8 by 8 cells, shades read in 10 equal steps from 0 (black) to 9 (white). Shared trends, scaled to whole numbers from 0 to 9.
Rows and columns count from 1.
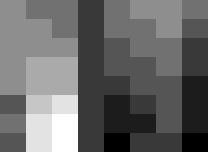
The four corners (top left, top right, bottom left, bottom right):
5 4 3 0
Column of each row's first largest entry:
1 1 1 2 2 3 3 3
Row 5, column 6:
3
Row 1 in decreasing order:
5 5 5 4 4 4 4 2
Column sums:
35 49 51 16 18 24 29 14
